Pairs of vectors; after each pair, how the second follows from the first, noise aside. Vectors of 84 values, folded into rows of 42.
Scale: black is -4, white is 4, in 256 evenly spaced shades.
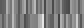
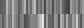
copied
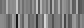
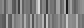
reversed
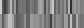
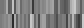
reversed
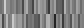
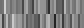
copied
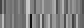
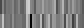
copied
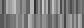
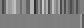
partly zeroed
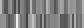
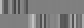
partly zeroed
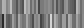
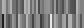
copied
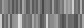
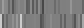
partly zeroed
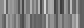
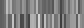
reversed
